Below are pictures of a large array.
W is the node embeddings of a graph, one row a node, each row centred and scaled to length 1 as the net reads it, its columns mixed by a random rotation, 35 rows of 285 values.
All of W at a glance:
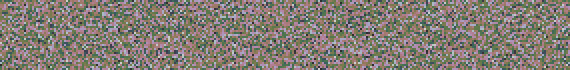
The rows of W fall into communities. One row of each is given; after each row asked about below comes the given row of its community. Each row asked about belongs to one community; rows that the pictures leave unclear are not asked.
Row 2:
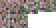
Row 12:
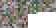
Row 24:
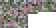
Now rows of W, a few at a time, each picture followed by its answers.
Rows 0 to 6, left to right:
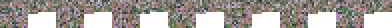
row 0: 12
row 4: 12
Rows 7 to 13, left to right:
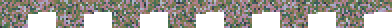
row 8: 2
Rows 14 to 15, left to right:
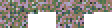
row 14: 2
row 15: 12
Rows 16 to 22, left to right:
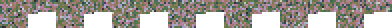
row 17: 2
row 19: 24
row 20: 2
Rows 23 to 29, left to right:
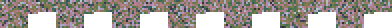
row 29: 12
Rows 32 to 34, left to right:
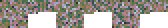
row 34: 12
